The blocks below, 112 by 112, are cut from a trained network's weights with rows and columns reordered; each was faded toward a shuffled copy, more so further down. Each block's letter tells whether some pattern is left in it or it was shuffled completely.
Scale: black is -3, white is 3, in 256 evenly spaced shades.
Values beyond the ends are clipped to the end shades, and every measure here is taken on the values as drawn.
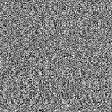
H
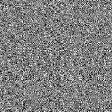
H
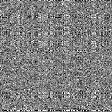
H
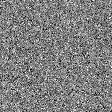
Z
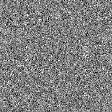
H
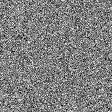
Z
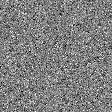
Z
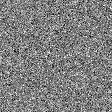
Z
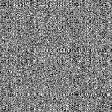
H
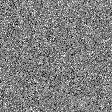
Z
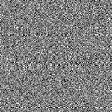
H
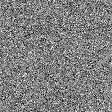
Z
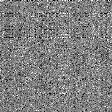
H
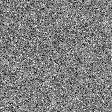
Z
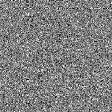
H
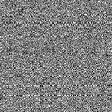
H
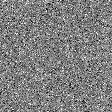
Z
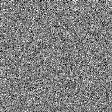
H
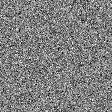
Z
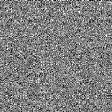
H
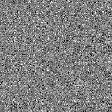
H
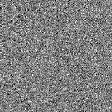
H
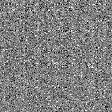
H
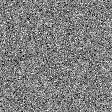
Z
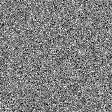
Z
